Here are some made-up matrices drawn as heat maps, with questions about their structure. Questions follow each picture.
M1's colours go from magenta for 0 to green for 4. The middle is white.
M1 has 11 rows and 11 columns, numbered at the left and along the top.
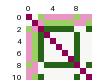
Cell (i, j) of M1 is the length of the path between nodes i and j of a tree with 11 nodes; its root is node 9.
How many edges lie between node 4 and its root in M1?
2
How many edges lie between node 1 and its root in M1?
1
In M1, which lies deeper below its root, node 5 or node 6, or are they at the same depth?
the same depth
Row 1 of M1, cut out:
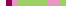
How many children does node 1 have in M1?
2
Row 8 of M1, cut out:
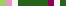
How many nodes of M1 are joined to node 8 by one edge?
1
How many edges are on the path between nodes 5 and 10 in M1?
2
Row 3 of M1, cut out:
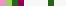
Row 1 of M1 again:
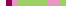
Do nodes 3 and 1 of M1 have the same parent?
no
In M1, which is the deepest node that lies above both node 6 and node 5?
0
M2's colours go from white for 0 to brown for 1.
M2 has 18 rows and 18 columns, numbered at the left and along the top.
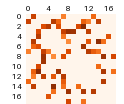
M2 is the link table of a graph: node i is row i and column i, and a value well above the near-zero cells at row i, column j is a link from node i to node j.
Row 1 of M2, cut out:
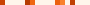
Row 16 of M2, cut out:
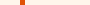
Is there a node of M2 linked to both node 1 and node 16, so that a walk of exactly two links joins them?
no
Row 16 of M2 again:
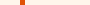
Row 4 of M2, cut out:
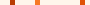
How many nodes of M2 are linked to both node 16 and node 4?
0
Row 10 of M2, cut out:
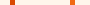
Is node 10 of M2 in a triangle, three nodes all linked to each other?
no
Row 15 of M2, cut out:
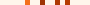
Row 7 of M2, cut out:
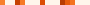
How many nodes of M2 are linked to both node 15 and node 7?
2
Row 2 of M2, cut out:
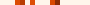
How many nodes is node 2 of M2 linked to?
5
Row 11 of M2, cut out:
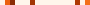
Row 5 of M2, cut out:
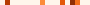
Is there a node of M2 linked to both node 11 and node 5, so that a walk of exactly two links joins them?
yes
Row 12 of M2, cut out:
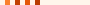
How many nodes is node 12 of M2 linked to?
4
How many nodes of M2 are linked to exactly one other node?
2
